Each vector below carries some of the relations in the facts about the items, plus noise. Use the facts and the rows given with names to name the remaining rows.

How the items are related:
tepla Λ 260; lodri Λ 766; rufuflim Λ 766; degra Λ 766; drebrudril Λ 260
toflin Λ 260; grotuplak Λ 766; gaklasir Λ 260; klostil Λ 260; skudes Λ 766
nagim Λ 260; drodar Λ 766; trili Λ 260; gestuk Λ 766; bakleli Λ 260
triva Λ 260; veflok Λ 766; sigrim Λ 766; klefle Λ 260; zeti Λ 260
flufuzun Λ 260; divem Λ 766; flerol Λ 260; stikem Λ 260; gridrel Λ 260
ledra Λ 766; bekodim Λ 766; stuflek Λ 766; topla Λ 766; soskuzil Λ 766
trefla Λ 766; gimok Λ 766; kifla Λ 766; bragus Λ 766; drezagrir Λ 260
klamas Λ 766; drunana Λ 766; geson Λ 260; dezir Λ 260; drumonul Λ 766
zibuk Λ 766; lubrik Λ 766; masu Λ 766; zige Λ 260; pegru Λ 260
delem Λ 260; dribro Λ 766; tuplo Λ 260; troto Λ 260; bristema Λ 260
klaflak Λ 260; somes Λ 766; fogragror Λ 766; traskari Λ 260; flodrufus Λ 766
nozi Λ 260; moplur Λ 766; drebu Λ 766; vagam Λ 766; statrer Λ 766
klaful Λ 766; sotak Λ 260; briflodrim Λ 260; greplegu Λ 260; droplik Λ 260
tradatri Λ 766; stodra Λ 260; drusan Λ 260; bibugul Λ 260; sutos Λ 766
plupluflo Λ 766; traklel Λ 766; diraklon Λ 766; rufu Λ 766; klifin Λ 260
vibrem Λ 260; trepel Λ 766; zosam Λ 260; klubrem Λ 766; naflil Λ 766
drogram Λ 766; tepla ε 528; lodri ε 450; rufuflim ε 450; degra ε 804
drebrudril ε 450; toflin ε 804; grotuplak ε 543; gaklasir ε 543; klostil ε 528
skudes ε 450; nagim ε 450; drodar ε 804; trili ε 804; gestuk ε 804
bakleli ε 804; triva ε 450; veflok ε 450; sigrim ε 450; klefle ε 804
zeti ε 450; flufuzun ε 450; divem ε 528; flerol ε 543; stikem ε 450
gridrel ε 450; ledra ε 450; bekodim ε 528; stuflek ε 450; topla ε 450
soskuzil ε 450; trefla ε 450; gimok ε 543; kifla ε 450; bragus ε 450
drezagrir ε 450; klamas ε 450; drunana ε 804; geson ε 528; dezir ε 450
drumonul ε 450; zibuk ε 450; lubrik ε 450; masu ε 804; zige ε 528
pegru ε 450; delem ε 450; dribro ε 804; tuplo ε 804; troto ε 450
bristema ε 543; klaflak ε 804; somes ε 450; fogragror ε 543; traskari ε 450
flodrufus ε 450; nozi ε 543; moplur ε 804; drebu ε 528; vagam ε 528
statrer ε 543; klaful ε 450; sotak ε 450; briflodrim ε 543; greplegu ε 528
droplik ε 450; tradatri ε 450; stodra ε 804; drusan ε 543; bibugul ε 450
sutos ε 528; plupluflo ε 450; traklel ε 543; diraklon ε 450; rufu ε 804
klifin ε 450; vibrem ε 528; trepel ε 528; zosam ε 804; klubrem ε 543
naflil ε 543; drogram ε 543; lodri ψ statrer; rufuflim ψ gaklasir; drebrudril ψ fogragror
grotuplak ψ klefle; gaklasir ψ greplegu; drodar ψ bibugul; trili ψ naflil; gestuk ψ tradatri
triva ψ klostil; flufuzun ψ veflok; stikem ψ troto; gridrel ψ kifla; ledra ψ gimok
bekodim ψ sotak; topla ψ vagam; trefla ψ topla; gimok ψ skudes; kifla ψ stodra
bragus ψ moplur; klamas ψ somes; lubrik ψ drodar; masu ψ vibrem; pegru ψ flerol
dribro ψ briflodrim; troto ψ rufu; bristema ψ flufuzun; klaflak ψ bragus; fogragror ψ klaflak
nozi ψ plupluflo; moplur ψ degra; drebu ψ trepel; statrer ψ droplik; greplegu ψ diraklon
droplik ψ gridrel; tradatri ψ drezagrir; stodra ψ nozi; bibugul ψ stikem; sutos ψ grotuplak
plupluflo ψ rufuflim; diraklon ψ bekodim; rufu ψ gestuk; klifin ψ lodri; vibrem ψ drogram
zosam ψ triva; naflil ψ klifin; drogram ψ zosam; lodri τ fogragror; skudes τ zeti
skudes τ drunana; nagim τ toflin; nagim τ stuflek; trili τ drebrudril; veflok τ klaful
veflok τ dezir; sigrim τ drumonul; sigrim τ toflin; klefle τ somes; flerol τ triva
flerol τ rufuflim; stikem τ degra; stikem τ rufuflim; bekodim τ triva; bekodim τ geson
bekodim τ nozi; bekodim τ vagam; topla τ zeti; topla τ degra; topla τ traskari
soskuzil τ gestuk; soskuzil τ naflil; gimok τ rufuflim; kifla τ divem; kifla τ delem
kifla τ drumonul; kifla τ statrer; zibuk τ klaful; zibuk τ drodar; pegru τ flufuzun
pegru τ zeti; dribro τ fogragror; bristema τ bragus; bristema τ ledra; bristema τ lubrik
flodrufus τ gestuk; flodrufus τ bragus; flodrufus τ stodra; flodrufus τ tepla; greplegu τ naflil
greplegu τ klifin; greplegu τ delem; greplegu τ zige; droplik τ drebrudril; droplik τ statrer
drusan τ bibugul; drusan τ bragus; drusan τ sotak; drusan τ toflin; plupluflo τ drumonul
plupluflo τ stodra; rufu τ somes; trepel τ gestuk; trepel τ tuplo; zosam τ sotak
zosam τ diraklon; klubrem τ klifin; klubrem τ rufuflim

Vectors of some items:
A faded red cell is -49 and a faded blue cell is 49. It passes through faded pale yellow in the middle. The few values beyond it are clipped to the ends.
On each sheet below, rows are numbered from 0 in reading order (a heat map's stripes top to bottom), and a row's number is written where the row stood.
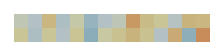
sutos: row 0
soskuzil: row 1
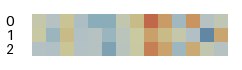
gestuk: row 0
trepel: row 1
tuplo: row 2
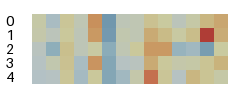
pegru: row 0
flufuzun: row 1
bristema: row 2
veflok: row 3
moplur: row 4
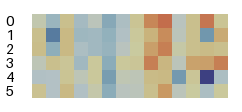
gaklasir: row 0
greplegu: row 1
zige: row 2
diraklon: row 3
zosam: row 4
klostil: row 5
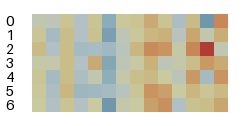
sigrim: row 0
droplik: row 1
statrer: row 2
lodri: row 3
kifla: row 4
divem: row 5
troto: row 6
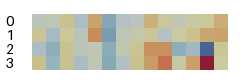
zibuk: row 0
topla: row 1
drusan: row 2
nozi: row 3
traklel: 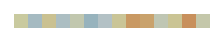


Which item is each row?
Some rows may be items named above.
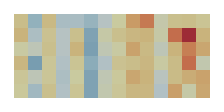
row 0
zige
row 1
klifin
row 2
gridrel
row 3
gimok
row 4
tradatri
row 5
droplik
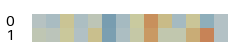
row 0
rufu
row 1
drunana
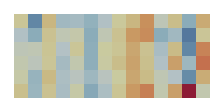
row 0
greplegu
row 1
drusan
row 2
sigrim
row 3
plupluflo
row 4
trepel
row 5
nozi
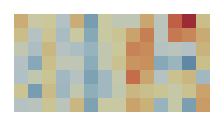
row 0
triva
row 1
delem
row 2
tepla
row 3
drusan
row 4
drodar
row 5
bekodim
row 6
nagim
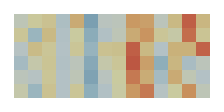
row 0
dezir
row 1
geson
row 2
bragus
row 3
toflin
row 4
tuplo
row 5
briflodrim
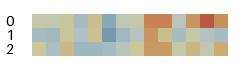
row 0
drebrudril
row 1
klefle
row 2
divem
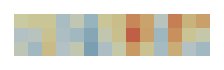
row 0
drumonul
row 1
stodra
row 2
trili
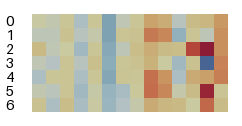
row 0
tradatri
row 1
bibugul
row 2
rufuflim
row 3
flodrufus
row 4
sotak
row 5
fogragror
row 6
vagam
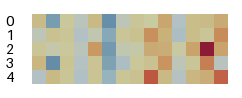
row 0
stikem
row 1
lubrik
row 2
zeti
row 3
flerol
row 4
bragus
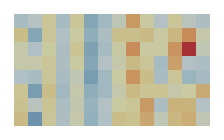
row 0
dribro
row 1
gimok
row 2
degra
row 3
masu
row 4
rufu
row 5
bekodim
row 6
drogram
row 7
klubrem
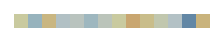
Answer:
trepel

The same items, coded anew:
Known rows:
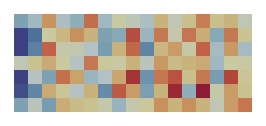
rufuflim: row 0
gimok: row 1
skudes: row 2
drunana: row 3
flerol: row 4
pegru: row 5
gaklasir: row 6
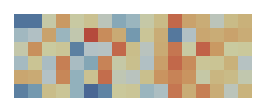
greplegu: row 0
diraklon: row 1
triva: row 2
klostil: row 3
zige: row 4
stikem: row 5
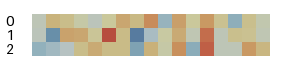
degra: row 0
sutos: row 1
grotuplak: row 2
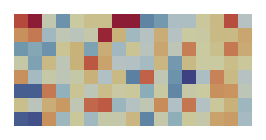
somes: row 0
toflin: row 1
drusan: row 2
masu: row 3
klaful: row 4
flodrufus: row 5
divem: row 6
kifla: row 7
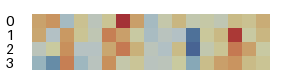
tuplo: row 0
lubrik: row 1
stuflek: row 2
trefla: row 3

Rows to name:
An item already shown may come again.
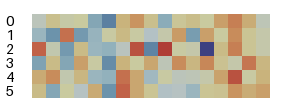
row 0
gridrel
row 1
tradatri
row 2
dezir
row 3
briflodrim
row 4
bibugul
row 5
trili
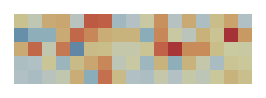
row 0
divem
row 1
bristema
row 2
geson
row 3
moplur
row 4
zosam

